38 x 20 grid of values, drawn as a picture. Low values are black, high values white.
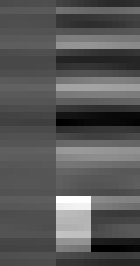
Ninth with the highest average: bottom middle. Odd patch: higher, in the bottom middle. Histogram: skewed, a long tail of high values. Grain: streaks across. Slope: none. Seam: vertical, 40% of the way across, the left part calmer.
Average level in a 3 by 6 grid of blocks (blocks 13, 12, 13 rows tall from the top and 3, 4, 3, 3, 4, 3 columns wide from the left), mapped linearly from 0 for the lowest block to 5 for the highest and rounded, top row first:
111111 / 111111 / 114500
